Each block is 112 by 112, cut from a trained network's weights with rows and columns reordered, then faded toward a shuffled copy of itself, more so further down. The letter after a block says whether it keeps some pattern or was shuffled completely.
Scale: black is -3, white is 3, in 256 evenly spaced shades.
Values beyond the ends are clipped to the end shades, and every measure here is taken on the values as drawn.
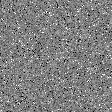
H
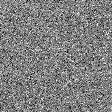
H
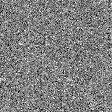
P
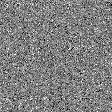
P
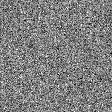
P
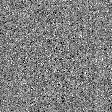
P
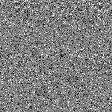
P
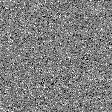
H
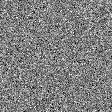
H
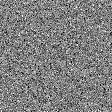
H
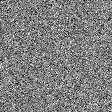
H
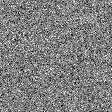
H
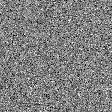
H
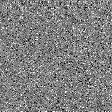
P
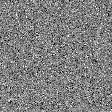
P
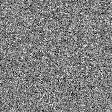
H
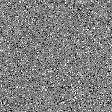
P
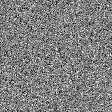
H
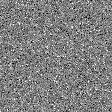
H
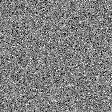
H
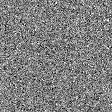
P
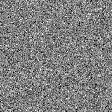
P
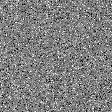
P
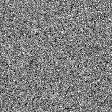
P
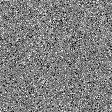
H
